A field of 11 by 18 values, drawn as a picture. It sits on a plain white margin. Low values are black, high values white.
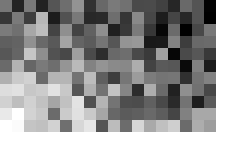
Stripes: none. Ninth with the lowest average: top right. Slope: up to the bottom left. Mirror symmetry: none. Calmest part: bottom left. Ninth with the highest average: bottom left.
